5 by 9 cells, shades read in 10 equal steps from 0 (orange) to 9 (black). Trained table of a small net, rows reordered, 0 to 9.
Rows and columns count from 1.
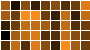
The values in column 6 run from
4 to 7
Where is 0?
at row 2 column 3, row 2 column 4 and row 5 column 7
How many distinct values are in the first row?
7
